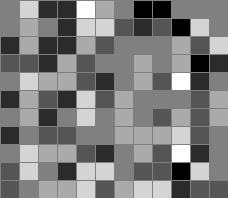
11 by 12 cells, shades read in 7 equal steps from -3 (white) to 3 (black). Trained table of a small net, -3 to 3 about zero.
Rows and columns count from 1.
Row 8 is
2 0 1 1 0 0 -1 -1 -1 -2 1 0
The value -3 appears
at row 1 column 5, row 5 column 10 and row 9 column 10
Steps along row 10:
down up up down same up up same up down up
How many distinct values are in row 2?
6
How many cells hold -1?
27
